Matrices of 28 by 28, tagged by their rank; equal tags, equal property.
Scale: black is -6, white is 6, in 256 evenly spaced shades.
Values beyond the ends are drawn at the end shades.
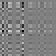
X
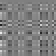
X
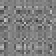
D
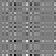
X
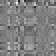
D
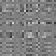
D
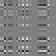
X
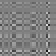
X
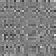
D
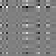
X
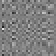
D
